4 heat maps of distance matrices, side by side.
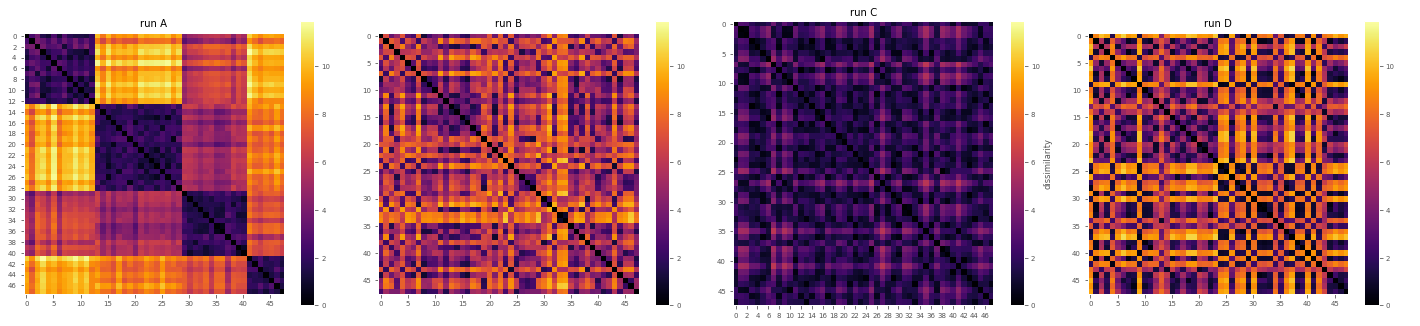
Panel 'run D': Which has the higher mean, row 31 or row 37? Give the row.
37
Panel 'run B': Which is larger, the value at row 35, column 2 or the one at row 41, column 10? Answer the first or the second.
the second
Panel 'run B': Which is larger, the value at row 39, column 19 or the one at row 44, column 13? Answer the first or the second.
the first
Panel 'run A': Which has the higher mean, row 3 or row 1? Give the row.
3
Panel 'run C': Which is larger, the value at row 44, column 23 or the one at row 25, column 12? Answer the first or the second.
the second
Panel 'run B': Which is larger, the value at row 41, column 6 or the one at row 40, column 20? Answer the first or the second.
the second
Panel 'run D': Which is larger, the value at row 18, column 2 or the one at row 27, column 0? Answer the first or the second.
the first
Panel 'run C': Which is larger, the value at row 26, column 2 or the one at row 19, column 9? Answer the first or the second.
the second
